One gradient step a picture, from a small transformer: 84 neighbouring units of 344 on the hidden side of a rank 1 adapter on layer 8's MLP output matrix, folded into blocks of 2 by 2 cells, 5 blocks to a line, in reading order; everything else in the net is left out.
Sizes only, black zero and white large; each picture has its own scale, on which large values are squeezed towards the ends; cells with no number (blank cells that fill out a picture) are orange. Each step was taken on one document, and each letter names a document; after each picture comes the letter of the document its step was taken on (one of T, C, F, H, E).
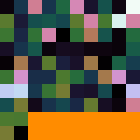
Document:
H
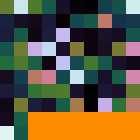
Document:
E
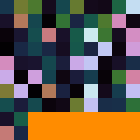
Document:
H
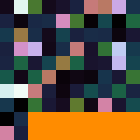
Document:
E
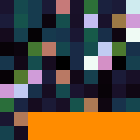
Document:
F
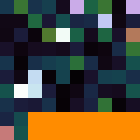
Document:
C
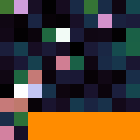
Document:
C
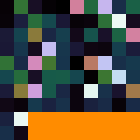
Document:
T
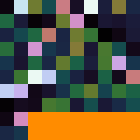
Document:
E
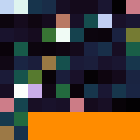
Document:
C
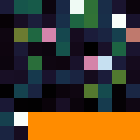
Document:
T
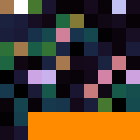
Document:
E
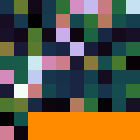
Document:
C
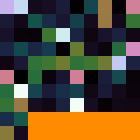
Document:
C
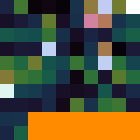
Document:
H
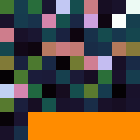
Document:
F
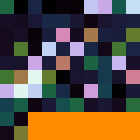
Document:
E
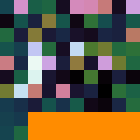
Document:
F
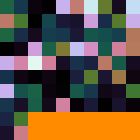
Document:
F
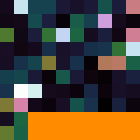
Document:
C
